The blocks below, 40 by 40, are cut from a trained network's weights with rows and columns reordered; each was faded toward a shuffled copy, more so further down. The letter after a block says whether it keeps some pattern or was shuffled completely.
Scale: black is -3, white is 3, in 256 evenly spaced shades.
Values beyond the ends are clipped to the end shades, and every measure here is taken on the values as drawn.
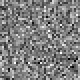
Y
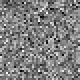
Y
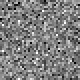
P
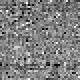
Y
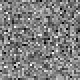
Y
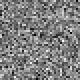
P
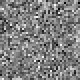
Y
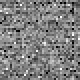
Y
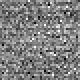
Y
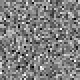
Y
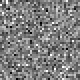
P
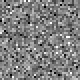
P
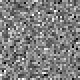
P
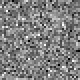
P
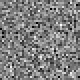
Y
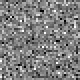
P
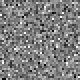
P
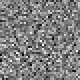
Y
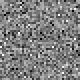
P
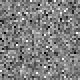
P
